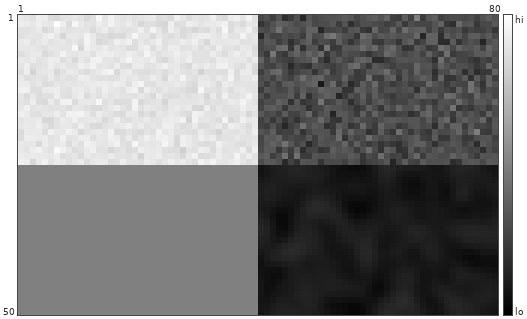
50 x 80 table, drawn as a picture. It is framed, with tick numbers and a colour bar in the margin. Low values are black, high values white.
It is made of 2 by 2 panels. Panel 1,1: very high, fine-grained, faint in contrast. Panel 1,2: low, fine-grained. Panel 2,1: middling, flat. Panel 2,2: very low, blotchy, faint in contrast.
